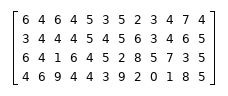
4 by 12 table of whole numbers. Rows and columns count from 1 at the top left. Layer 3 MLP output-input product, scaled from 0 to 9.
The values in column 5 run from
4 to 5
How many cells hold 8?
2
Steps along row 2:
up same same up down up up down up up down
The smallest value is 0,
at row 4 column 9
